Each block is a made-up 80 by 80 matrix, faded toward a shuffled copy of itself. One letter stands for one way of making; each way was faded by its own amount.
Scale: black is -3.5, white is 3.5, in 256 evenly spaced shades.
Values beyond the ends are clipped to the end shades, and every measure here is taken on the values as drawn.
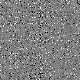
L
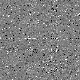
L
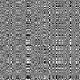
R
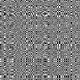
R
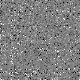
L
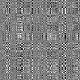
R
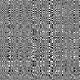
R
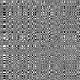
R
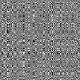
R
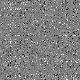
L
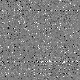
L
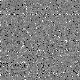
L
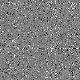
L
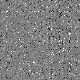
L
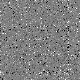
L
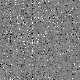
L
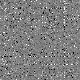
L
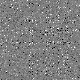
L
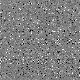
L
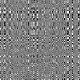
R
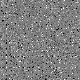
L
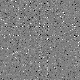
L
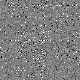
L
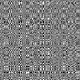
R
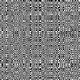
R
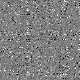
L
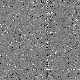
L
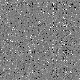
L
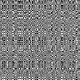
R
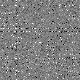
L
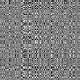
R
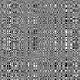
R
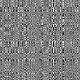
R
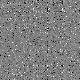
L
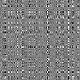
R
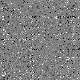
L
